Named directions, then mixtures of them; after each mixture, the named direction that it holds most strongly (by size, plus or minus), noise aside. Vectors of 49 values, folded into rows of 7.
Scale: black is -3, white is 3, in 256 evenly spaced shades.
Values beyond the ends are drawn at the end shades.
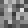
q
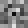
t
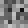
q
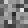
q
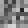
q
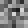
t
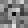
t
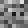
t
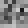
q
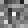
q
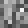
q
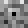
t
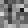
q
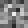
t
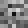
t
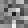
t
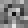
t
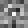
t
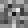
t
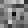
q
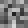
t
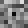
q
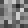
q
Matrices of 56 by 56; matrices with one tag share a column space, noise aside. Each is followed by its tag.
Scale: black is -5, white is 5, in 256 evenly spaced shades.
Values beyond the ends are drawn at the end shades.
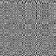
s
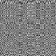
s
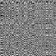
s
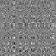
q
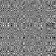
q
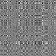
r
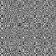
q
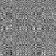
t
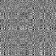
t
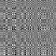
t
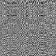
s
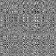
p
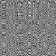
s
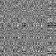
q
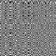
s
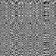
s
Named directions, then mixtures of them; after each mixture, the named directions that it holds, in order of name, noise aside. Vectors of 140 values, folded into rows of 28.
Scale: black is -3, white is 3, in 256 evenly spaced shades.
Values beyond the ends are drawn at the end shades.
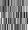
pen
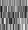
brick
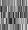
brick, pen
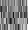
brick, pen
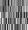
pen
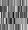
brick, pen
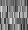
brick, pen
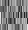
brick, pen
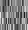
pen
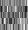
brick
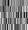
pen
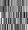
pen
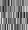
pen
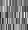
pen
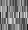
brick, pen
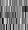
brick, pen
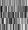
brick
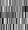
brick, pen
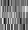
brick, pen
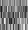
brick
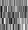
brick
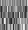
brick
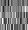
brick, pen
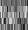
brick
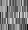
brick, pen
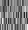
pen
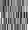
pen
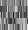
brick, pen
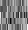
brick, pen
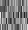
brick, pen
